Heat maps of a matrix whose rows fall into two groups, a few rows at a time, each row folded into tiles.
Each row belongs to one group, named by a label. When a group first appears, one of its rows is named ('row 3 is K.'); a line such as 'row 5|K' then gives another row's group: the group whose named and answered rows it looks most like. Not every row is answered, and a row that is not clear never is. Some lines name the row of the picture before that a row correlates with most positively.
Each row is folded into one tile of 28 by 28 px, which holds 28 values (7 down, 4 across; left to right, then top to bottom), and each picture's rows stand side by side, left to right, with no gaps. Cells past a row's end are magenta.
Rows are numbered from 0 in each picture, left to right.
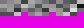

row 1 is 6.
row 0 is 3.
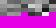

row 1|3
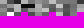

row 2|6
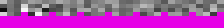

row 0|6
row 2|6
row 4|6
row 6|6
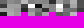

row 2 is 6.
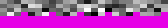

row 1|3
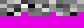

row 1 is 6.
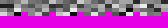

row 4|3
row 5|6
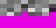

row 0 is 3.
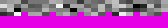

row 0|3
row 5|6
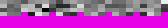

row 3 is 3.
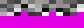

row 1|3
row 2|6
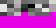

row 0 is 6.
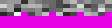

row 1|3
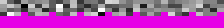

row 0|3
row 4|6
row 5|6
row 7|6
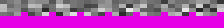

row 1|3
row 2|3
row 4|6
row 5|6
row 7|6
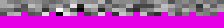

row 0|3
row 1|3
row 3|3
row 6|6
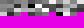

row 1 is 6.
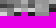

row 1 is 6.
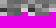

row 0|6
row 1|6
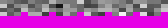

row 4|3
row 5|6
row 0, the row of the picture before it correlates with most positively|0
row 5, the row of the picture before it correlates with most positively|0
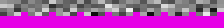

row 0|3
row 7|6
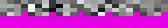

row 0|3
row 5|3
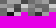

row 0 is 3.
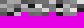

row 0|3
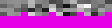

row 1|6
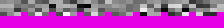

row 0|3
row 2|3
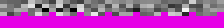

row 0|6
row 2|6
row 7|6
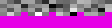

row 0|3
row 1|3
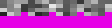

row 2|6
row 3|6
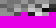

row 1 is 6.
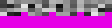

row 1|6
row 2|6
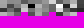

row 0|6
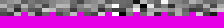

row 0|3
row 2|3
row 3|3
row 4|6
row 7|6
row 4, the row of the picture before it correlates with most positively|0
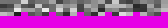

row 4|3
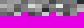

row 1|3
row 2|6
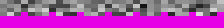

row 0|3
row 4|3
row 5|6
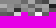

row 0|3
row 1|3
